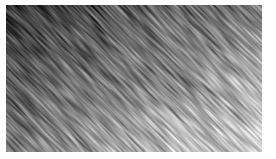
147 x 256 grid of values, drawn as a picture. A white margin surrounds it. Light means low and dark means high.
Values rise toward the top left. The top left is the ninth with the highest average. The grain runs diagonally down to the right. There are no lone odd cells.
